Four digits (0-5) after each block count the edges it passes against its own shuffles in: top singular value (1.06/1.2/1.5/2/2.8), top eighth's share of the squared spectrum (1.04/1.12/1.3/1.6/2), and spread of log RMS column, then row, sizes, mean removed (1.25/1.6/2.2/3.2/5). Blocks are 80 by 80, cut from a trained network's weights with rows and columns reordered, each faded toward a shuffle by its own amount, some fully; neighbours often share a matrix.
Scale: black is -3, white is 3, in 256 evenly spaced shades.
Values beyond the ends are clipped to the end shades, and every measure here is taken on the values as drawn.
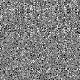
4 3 1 2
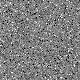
0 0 0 0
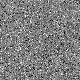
0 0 0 0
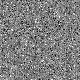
1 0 0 0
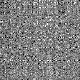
3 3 0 2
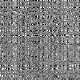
4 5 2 4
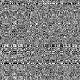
4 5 1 3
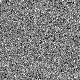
1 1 0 0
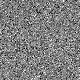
2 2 0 0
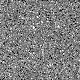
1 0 0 0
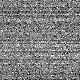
4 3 1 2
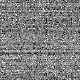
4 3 2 1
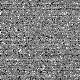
3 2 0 0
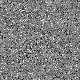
0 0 0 0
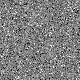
0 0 0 0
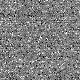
2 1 0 0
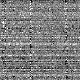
4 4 3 3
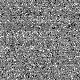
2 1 0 0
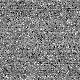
2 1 0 0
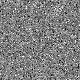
1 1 0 0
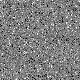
0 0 0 0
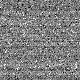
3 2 1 0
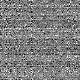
3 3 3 1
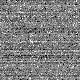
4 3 1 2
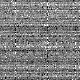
4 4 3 2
